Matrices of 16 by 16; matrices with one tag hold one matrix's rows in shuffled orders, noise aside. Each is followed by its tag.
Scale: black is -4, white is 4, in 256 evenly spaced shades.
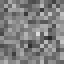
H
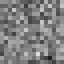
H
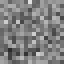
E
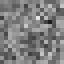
H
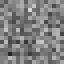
E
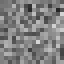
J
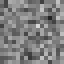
H
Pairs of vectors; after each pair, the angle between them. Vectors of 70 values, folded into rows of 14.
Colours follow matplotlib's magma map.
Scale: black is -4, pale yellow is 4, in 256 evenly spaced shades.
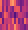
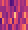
partly opposed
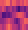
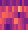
nearly opposite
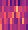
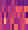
partly aligned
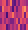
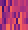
partly opposed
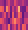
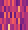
partly aligned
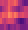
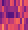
partly opposed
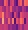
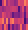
partly aligned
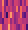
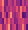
nearly parallel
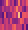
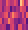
orthogonal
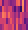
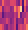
nearly opposite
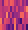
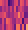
partly opposed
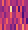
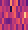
partly opposed
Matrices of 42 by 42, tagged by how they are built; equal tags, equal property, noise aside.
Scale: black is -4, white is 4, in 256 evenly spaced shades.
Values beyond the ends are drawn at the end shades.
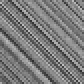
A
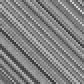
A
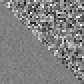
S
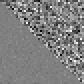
S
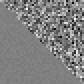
S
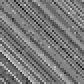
A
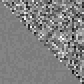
S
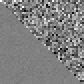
S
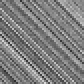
A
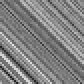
A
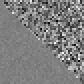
S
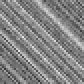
A
